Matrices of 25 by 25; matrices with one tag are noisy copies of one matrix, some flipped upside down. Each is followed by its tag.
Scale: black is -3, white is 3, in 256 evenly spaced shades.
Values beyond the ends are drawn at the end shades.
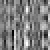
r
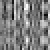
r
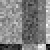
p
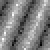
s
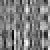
r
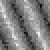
s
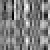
r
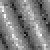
s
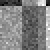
p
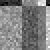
p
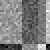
p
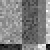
p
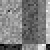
p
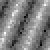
s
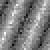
s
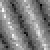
s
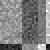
p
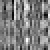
r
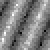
s
